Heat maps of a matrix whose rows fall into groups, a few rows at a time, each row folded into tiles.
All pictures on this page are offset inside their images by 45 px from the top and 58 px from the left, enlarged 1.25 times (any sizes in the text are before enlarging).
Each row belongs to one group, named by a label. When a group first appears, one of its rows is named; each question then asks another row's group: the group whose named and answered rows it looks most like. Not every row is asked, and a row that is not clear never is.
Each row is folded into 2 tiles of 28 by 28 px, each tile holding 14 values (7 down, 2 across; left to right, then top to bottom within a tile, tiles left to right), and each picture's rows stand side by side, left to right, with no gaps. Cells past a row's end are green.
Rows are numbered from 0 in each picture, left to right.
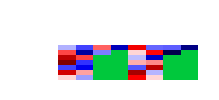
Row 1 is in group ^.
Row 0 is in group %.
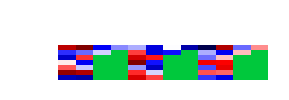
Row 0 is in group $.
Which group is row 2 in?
$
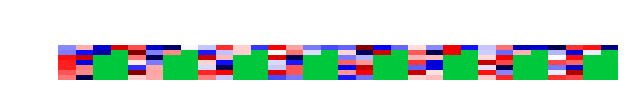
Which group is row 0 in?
$
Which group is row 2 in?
%
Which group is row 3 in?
^
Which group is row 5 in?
%
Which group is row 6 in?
%
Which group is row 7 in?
%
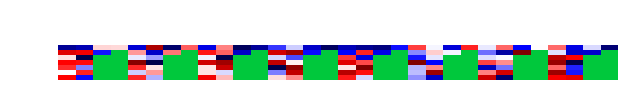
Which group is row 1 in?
$
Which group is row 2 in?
^
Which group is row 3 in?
^
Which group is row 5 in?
$
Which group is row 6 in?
$
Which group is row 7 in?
%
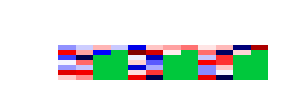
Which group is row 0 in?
^
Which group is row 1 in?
^
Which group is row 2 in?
$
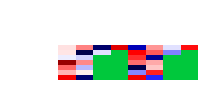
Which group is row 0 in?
$
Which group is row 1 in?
^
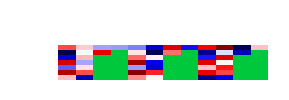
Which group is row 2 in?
$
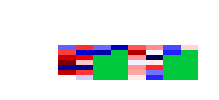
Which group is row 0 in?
%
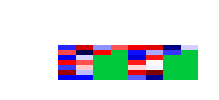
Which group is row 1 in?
$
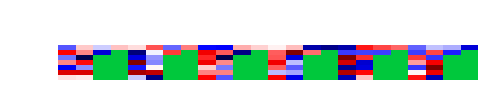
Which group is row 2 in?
^
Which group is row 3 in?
^
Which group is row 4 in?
%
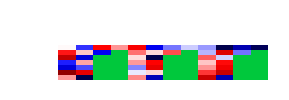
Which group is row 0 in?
^
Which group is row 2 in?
^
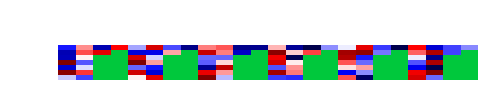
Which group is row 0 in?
$
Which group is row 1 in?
%
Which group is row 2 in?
^
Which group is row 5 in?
^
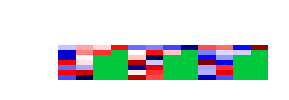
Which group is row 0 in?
$
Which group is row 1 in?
^
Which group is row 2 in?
$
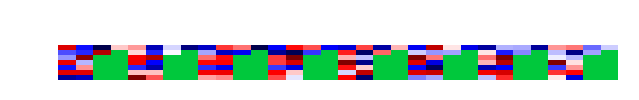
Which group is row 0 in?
$
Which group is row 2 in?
%
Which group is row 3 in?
%
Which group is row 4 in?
$
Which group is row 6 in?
%
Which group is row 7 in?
$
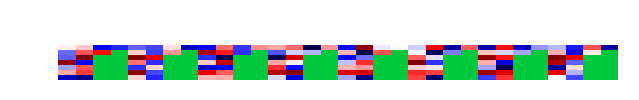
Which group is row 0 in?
$
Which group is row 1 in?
%
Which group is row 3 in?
$
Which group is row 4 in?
$
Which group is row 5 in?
$
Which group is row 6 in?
%
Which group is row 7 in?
%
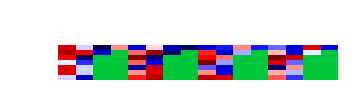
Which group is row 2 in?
%
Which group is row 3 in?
%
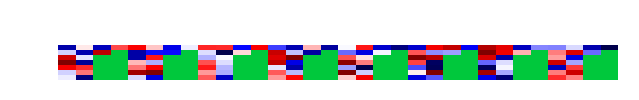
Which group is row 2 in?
$
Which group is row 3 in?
%
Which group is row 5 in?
%
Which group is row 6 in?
^
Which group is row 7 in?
^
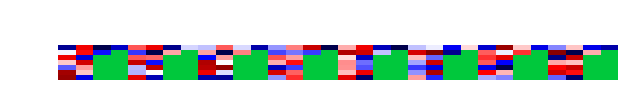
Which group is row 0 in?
^
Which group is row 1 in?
$
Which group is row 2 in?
$
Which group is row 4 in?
^
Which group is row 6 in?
%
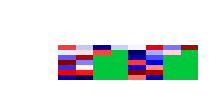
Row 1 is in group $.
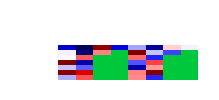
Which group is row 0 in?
%
